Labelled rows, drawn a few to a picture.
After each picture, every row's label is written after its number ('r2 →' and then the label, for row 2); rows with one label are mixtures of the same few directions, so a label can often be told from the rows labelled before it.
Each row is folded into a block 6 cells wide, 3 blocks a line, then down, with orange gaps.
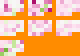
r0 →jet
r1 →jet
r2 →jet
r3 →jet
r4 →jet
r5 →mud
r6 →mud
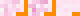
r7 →mud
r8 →mud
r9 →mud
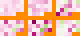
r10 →mud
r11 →mud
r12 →mud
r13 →jet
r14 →jet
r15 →jet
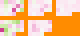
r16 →jet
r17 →jet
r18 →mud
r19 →mud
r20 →jet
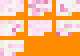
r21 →mud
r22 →mud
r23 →jet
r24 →jet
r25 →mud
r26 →mud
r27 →mud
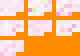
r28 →mud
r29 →mud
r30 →mud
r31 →jet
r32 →mud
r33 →jet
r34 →mud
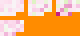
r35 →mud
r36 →jet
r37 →mud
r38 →jet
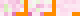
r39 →jet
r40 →mud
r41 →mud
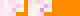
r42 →jet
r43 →jet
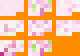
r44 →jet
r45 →jet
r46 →jet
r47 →jet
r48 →jet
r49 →mud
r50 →mud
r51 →jet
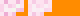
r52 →jet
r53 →jet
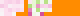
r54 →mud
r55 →mud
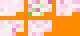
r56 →mud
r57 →mud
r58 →jet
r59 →jet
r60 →jet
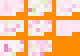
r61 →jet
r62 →mud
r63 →jet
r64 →jet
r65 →mud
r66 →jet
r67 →jet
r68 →jet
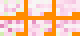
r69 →jet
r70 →mud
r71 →mud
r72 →mud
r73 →jet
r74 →mud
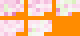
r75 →jet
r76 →mud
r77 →mud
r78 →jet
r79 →mud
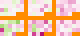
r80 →mud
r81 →jet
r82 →mud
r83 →mud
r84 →jet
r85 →jet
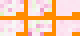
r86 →mud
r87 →jet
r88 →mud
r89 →mud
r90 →mud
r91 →jet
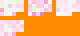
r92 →mud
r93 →jet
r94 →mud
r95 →jet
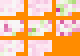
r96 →mud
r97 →mud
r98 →mud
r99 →jet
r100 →mud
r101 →jet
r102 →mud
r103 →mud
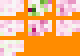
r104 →mud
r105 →mud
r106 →mud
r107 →mud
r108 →mud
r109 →jet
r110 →mud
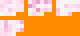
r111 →mud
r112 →mud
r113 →mud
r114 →jet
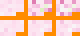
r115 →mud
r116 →jet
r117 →jet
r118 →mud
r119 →jet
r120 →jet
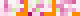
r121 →jet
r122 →mud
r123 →mud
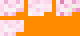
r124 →jet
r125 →mud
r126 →jet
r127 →jet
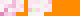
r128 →mud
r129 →mud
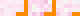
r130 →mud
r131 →jet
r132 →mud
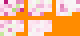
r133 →jet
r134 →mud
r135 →jet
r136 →mud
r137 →mud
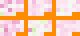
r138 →mud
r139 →jet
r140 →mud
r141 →mud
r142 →mud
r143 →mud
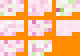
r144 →mud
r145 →mud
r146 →mud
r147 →mud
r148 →jet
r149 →mud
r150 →jet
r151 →jet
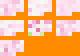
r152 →mud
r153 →mud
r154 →mud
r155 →mud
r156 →mud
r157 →mud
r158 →mud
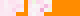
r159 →jet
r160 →jet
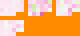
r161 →mud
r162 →jet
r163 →jet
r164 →jet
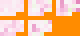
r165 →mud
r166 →jet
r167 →jet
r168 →mud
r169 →jet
